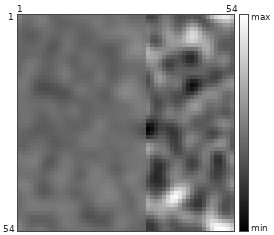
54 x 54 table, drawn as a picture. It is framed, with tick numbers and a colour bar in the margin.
There is no overall slope. The left part is calmer, up to a seam about 60% of the way across. The field is mottled with small blotches. The values are skewed, with a long tail toward high values. No lone cell stands out from its neighbours. The halves do not mirror each other.
